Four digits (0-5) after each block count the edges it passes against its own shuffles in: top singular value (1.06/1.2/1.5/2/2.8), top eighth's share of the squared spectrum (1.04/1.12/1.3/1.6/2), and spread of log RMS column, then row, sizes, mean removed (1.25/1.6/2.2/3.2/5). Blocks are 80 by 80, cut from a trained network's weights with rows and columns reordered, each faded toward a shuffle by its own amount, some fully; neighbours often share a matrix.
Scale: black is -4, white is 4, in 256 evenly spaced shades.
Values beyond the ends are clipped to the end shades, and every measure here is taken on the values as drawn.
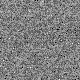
1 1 0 0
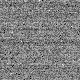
3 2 0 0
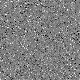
1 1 0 0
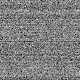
3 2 0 0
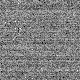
3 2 0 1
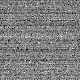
4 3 0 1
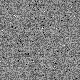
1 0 0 0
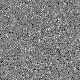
1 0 0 0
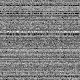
5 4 1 3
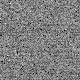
1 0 0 0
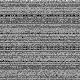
5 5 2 3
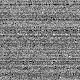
4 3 1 2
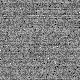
3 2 0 0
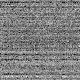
4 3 1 2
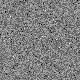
0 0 0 0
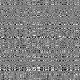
4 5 0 4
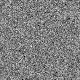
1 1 0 0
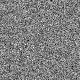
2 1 0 0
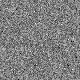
0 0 0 0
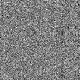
2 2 1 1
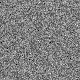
0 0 0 0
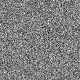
1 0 0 0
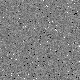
0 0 0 0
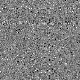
3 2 1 1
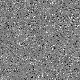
3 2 0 2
